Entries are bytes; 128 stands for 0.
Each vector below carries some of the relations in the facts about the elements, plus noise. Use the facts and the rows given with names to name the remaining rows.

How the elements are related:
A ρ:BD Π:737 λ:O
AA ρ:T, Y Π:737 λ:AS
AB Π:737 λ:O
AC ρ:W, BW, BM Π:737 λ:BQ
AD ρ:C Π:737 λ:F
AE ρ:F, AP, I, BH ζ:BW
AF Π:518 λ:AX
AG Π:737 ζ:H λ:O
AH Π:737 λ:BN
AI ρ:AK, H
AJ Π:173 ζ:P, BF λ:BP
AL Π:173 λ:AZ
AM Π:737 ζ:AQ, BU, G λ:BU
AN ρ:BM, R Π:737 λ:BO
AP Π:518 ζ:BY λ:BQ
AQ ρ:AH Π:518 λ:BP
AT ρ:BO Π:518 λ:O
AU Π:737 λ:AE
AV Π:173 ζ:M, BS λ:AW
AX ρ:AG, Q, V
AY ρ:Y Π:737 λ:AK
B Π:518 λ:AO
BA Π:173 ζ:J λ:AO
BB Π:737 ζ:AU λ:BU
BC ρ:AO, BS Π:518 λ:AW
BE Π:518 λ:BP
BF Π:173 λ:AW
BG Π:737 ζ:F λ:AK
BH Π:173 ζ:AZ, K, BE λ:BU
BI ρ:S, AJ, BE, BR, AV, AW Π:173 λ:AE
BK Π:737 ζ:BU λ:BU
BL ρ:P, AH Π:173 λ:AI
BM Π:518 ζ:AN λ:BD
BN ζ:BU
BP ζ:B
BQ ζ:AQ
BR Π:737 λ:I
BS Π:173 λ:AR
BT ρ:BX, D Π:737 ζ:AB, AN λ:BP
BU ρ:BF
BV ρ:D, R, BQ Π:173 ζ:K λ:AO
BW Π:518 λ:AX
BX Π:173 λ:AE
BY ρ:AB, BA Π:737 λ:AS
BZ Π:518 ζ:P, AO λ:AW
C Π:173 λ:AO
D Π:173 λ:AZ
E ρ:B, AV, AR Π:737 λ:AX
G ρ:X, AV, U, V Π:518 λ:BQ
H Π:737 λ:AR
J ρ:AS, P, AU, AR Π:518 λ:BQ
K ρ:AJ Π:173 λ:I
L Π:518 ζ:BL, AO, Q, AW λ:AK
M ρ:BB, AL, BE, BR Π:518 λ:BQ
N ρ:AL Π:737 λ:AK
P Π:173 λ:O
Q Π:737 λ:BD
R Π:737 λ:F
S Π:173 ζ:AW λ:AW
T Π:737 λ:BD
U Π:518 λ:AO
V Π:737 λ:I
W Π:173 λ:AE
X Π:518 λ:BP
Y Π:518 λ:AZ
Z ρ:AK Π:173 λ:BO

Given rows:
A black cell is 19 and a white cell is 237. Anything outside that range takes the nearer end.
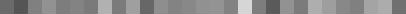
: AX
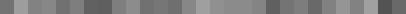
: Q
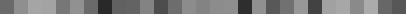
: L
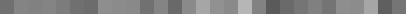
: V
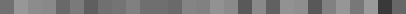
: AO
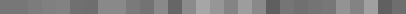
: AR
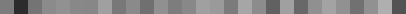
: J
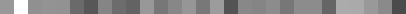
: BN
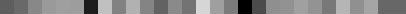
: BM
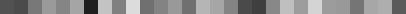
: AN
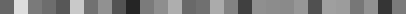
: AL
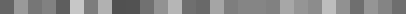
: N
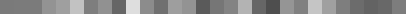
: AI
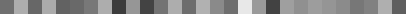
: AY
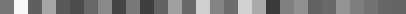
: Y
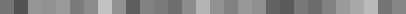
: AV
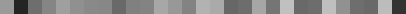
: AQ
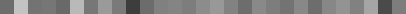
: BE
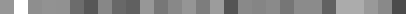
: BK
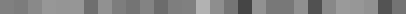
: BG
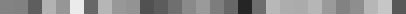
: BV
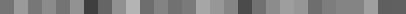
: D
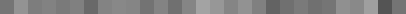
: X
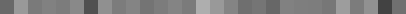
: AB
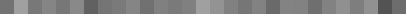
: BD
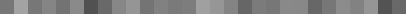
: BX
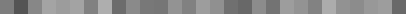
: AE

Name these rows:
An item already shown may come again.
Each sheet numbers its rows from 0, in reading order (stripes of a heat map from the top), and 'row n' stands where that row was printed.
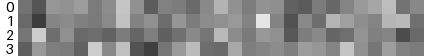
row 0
AV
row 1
E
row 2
T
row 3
M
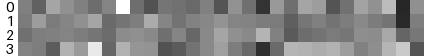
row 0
AJ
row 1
H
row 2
V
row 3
BV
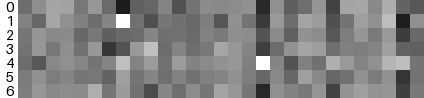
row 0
L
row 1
AJ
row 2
AO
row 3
R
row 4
G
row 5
BF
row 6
BB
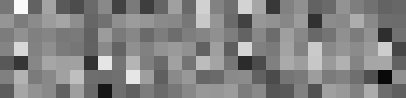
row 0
Y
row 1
BQ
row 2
BF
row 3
BU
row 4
BT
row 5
AK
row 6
AW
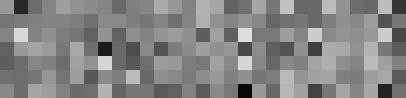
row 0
AQ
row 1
B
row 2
BU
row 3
S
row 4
BI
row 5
AC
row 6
BZ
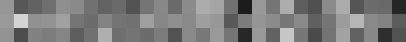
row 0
AH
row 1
AM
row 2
P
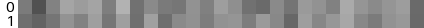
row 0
AE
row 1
BY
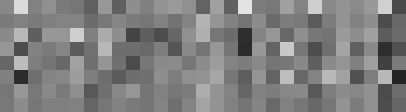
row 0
BU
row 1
AU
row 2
BH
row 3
P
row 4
BR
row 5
BL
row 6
BW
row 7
AS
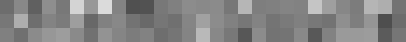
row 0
K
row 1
AZ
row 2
AG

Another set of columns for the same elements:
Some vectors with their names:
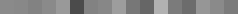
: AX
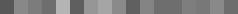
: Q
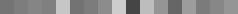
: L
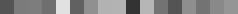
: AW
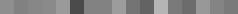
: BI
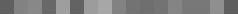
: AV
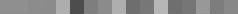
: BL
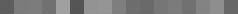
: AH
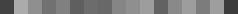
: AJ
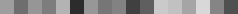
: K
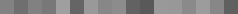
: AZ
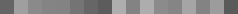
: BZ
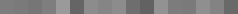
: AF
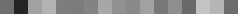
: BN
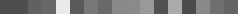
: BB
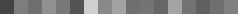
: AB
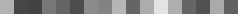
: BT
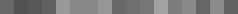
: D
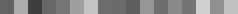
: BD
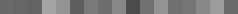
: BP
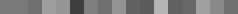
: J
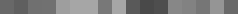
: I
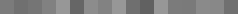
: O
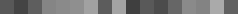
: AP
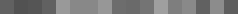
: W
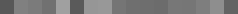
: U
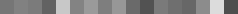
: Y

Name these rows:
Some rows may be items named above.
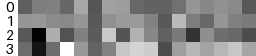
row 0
BE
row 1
M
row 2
H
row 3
BU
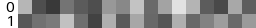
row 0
AN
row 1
BY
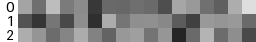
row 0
AQ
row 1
AG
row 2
AO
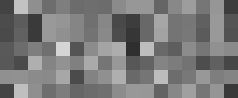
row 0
P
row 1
BW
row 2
BW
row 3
S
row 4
AK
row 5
BL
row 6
P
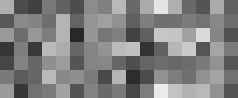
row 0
BT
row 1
Q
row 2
K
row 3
BF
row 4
B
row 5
AE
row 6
BV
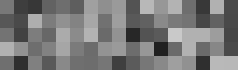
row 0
BM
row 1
AK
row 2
BH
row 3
AO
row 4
BQ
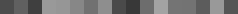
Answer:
BW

